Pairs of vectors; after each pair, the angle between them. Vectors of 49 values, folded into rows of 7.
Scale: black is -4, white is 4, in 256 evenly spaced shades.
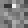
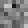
nearly opposite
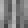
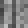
nearly opposite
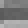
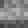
nearly opposite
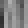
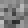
partly opposed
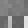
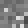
partly opposed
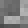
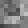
nearly parallel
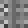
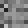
nearly opposite
